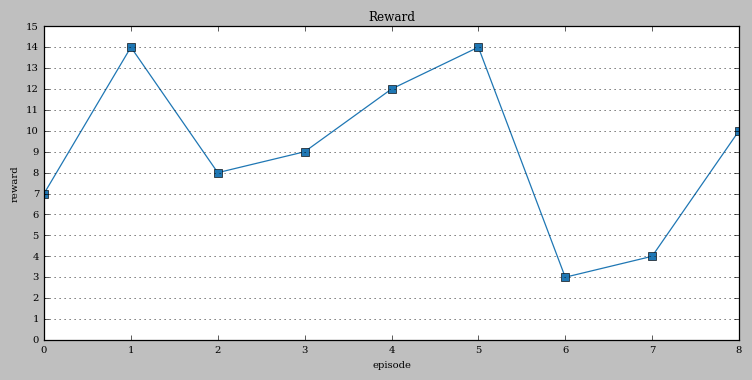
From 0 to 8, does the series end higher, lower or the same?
higher
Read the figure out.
Title: Reward
x-axis: episode, ticks 0 1 2 3 4 5 6 7 8
y-axis: reward, ticks 0 1 2 3 4 5 6 7 8 9 10 11 12 13 14 15
Values:
7 14 8 9 12 14 3 4 10
